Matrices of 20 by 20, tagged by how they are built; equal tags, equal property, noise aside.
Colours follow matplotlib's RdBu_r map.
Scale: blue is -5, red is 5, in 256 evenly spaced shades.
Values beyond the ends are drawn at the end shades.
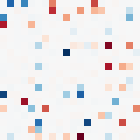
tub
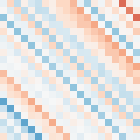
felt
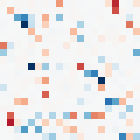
tub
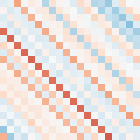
felt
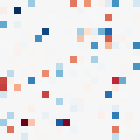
tub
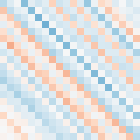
felt
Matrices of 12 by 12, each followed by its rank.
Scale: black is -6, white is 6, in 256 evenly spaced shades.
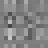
two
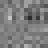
two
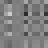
one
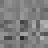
two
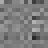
two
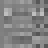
two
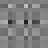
one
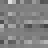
two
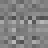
two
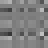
one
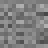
two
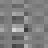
one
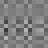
one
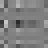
one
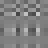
one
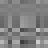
one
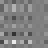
one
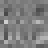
two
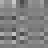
one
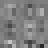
two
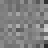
two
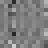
two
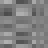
one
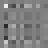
one
